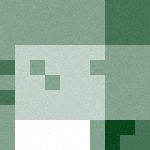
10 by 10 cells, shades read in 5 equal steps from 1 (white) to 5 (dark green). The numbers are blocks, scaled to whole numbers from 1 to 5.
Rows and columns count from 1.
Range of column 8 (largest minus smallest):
2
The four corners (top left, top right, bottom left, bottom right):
3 4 3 4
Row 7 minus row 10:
1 1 1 1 1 1 -1 -2 -1 -1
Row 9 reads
3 1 1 1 1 1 3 5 5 4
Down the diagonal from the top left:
3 3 3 2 2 2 2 3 5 4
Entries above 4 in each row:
0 0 0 0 0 0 0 0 2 1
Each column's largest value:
4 3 3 3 3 3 3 5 5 4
